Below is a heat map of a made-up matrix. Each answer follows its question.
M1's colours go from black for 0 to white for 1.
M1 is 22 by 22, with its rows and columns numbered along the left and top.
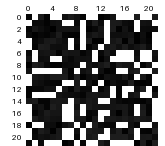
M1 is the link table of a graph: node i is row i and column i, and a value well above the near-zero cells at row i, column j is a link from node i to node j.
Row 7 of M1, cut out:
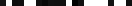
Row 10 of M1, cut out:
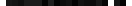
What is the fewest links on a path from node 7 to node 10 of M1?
3
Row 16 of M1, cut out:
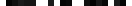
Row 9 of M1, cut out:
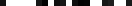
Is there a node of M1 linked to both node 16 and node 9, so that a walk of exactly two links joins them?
no
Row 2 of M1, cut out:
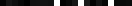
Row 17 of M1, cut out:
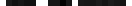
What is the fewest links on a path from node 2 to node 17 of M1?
4
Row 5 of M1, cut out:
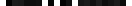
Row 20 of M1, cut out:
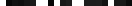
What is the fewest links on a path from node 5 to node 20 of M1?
2
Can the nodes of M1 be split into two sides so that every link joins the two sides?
yes
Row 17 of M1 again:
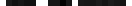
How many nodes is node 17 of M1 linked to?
5
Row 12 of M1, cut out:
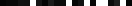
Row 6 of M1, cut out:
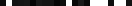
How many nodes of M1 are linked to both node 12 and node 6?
4
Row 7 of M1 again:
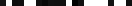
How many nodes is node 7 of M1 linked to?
10
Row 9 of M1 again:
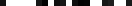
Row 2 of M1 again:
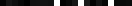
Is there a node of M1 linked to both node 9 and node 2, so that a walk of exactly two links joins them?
no
